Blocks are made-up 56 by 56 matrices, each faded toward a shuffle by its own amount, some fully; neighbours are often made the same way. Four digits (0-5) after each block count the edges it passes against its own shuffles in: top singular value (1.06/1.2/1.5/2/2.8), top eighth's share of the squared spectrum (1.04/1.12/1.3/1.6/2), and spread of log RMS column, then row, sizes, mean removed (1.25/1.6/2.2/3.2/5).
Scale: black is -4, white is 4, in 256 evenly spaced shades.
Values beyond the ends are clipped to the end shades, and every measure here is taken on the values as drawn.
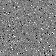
0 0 0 0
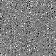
3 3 2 0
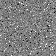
0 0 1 0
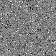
1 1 0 0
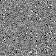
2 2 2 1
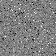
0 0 0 0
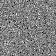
0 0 0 0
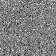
0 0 0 0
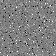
1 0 0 0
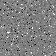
0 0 0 0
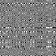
4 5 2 3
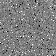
1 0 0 0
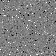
1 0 0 0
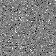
2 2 0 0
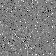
2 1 0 0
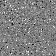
0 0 0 0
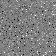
1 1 0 0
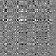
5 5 3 3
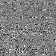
1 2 0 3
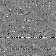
3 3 0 2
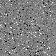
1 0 0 0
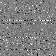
2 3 0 2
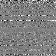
2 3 0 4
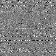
2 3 0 3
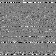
3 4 0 3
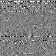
3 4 0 3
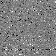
2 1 0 1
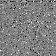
1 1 0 1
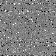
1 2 0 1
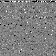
3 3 0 2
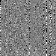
2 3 3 0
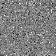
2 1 0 1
